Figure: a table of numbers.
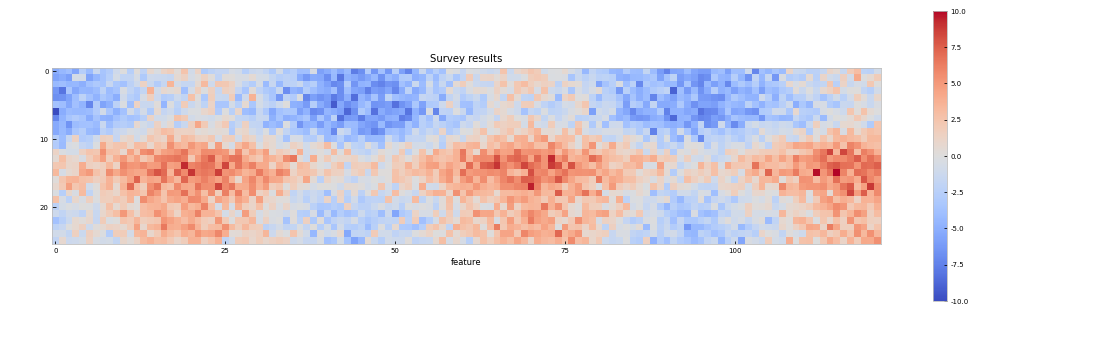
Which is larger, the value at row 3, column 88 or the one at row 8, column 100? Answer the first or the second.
the first
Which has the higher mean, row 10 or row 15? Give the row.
15
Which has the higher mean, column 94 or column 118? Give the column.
118
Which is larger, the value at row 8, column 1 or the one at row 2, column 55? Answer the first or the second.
the second
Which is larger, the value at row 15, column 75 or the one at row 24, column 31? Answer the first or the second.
the first
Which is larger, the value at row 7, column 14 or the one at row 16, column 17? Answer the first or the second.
the second
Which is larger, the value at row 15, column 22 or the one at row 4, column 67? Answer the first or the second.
the first
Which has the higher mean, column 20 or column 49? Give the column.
20
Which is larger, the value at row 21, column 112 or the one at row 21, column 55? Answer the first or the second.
the first
